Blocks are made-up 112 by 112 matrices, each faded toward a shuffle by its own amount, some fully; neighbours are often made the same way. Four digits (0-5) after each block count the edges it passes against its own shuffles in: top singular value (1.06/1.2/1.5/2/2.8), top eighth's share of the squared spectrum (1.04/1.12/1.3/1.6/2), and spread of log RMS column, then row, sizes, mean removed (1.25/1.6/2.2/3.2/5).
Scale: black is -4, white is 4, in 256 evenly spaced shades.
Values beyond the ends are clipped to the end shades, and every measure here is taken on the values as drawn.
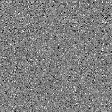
4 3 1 1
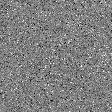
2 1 0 0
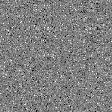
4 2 1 0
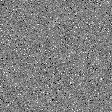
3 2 0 0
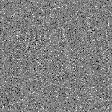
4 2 1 1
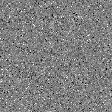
3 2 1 0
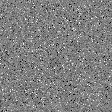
2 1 0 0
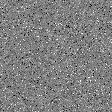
0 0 0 0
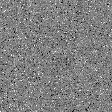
3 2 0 0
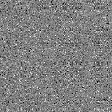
4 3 2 1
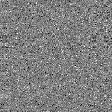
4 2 1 1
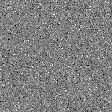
3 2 0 0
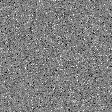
1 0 0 0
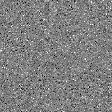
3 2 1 1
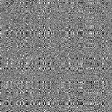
5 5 4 4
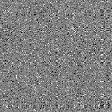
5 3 2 2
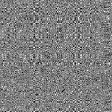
5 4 3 3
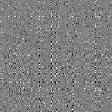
5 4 3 3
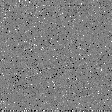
3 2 0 1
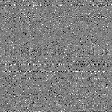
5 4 2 3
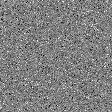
0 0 0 0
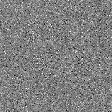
3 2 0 1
